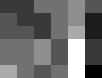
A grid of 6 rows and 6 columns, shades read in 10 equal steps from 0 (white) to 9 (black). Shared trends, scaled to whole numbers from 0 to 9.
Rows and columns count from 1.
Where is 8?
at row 2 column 6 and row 3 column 6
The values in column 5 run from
0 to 4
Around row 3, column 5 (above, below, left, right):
4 0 5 8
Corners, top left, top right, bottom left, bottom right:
7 6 3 9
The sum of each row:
34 37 35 27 27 28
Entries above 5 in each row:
3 4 4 2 2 2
